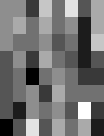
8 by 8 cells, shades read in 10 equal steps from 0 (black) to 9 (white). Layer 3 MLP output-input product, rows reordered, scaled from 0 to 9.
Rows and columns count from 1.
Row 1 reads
5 5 2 7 4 8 3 6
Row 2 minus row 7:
2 5 -1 2 -1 2 -8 4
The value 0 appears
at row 5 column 3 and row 8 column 1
